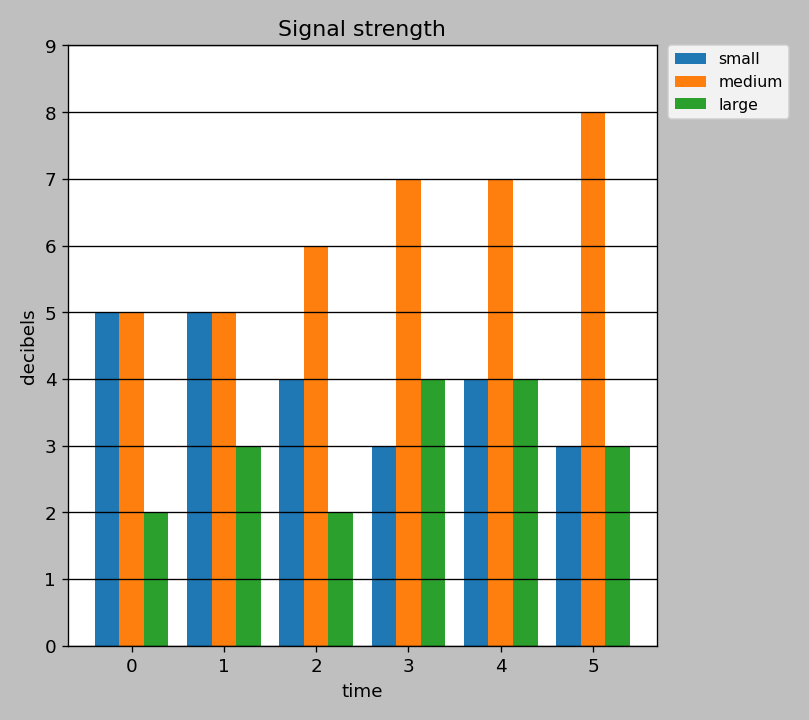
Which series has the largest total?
medium
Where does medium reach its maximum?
5
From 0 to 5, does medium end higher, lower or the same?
higher
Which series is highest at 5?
medium
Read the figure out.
Title: Signal strength
x-axis: time, ticks 0 1 2 3 4 5
y-axis: decibels, ticks 0 1 2 3 4 5 6 7 8 9
Legend: small, medium, large
Values:
small: 5 5 4 3 4 3
medium: 5 5 6 7 7 8
large: 2 3 2 4 4 3
